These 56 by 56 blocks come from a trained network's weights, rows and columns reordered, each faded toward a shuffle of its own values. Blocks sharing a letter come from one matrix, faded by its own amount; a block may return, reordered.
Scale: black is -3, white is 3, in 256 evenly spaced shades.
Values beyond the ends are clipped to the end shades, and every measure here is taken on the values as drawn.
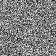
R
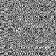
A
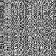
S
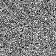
R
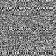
A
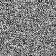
R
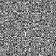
A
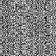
S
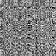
S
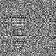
A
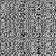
S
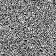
R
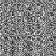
S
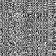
S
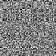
A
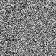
R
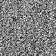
R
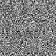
A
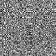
A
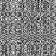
S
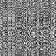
S
